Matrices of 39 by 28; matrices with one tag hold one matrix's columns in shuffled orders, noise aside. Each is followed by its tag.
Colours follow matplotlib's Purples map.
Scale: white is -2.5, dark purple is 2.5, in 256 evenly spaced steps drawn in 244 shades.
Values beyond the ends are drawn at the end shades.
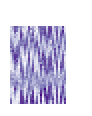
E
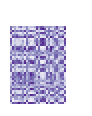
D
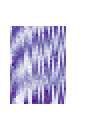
E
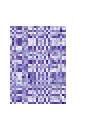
D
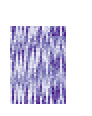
E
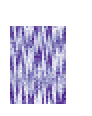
E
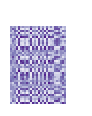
D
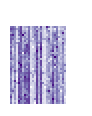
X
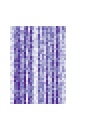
X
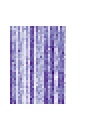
X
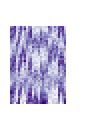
E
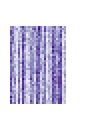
X
